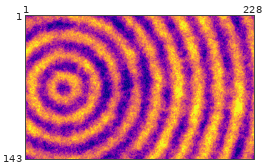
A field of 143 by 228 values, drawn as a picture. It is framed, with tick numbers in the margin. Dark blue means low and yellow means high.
Rings: centred on the middle left. Ninth with the highest average: middle right. Slope: none.
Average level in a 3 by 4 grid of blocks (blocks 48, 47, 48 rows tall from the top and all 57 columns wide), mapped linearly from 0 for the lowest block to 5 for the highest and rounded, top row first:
2232 / 3035 / 2144
